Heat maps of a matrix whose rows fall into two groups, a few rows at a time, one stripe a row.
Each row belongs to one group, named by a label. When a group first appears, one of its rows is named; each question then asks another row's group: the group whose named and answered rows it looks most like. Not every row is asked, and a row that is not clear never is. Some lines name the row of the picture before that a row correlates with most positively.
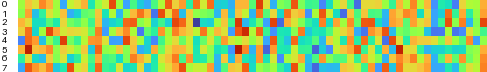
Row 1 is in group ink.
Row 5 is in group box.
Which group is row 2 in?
ink
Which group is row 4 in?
ink
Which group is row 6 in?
ink
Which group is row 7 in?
box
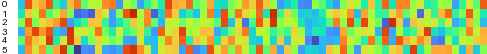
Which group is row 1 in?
ink
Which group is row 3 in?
box
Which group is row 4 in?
box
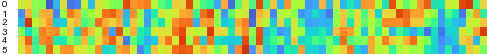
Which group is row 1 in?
box
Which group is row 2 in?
box
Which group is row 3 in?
box
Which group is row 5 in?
box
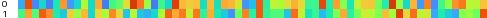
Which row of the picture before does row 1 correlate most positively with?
4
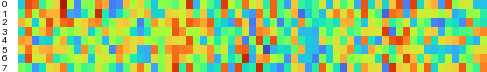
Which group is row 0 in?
ink
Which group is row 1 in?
ink
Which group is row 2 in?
box
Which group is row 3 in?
box
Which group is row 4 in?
ink
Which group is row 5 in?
box
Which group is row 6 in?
box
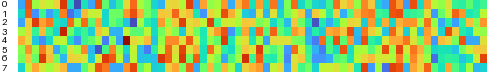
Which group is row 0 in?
ink
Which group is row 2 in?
box
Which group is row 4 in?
ink
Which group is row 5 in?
box
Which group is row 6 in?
box
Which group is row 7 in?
ink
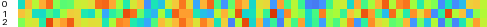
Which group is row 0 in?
box
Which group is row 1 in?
ink
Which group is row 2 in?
box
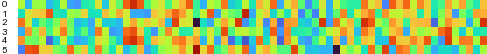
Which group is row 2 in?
ink
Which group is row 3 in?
ink
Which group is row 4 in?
ink
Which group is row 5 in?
box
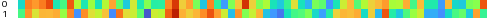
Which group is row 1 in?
box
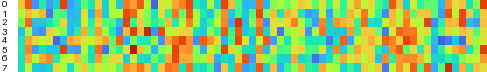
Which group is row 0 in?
ink
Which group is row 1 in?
ink
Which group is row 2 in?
ink
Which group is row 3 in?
ink
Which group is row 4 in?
box
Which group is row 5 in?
ink
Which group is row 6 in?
box
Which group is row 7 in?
ink
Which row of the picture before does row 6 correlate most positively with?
0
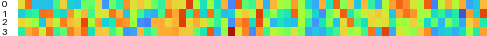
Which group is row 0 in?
ink
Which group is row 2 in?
box
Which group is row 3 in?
box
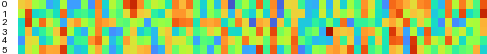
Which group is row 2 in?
box
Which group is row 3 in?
ink
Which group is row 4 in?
ink
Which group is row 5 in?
ink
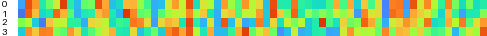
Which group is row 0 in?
ink
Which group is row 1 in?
ink
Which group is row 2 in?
ink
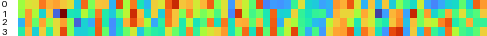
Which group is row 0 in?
box
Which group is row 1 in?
ink
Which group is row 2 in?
ink
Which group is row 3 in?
ink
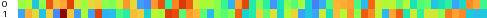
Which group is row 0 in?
box
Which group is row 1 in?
ink
